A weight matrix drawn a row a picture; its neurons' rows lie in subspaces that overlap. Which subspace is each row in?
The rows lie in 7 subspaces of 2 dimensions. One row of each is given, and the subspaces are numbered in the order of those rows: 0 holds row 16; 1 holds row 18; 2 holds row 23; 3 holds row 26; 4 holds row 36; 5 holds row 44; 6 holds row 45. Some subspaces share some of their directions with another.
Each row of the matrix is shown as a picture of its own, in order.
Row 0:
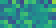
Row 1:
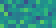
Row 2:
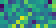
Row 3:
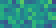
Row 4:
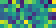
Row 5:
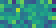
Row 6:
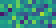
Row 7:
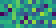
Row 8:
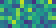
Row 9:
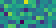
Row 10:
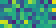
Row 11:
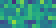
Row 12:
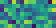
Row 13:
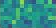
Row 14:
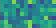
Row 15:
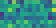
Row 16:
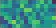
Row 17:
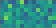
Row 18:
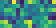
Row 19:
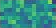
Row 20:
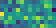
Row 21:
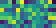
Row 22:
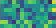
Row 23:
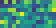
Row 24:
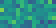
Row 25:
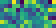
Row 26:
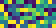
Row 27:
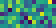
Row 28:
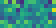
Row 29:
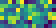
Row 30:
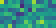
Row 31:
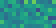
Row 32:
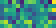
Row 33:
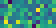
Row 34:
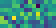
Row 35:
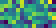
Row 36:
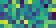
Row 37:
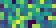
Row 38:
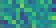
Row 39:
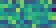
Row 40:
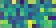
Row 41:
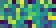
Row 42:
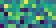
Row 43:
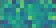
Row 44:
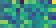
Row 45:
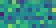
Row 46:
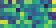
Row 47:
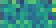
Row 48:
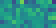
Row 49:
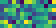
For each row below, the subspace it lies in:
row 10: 0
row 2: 1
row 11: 1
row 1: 3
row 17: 5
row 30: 2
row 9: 3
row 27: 4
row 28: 6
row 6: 4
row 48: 5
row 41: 1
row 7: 4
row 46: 2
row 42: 3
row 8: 2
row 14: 1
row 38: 0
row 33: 5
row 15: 6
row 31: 5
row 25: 5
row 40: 1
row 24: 2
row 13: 2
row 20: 6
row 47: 6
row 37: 1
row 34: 0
